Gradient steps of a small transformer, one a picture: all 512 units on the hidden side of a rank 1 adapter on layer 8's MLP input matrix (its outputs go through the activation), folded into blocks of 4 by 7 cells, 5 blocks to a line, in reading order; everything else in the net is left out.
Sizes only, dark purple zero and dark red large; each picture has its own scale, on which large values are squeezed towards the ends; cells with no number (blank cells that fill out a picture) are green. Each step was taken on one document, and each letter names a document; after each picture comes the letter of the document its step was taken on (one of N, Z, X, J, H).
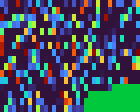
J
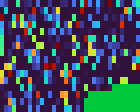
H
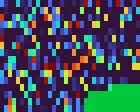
H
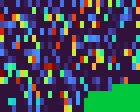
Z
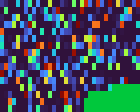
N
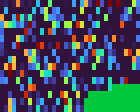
J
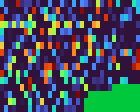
H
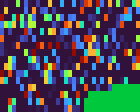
N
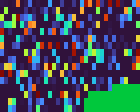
N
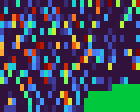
J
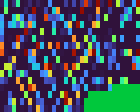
J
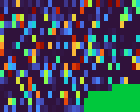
J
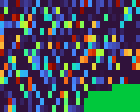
H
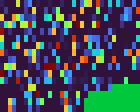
Z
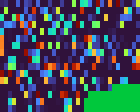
N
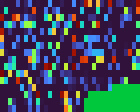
Z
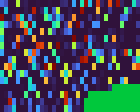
H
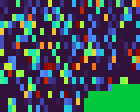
N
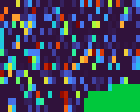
Z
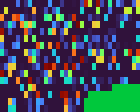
Z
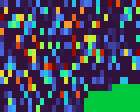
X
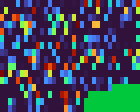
Z
